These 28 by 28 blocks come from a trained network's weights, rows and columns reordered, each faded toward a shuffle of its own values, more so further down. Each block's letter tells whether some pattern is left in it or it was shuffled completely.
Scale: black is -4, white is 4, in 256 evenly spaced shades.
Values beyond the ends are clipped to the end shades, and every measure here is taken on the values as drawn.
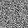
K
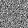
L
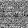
K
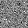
L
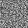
K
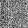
K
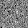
K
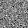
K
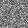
K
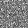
L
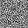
K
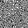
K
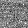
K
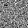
K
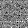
K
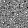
L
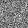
L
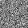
L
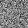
L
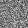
L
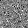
L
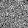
K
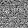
K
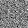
L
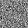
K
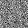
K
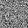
K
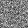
L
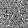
L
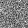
L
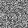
L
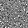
L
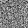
L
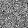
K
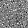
L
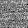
K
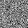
L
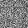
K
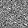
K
